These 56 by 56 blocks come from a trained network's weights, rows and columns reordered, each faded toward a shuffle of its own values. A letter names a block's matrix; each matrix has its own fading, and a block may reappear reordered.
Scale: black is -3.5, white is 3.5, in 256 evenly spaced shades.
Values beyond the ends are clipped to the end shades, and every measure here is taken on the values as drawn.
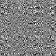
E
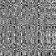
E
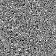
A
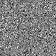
A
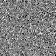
A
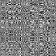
E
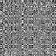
E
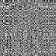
E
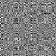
E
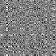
E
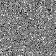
A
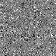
A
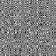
E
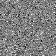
A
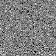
A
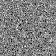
A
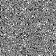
A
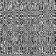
E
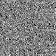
A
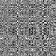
E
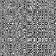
E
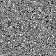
A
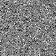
A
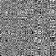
E
